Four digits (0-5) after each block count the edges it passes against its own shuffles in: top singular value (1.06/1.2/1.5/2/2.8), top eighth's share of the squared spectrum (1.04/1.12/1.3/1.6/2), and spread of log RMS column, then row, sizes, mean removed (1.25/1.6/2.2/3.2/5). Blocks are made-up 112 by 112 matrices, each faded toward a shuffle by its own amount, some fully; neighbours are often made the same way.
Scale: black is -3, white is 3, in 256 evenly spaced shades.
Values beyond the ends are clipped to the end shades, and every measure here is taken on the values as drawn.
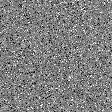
2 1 0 0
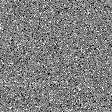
2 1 0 0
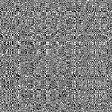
5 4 3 3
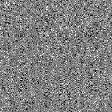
4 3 2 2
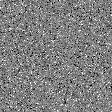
2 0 0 0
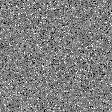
2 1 0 0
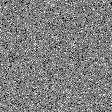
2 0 0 0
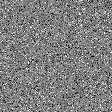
2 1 0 0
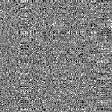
5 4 3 2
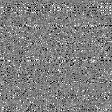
4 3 1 3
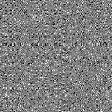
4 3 2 2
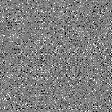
4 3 2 2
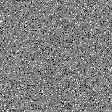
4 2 0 1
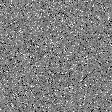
0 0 0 0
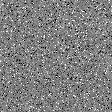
0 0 0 0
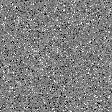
3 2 0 1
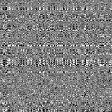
5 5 3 4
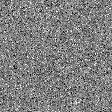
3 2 0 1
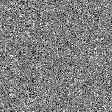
3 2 0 0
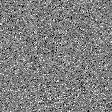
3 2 0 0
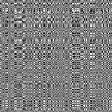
5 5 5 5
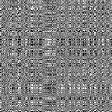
5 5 4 4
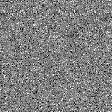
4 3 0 1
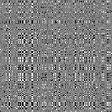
5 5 4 4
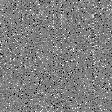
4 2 1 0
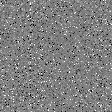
3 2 1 0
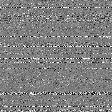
3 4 0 4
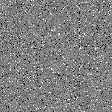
3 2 1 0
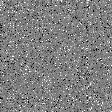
3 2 1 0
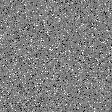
0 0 0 0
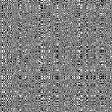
5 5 4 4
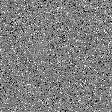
2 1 0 0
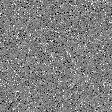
2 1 0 0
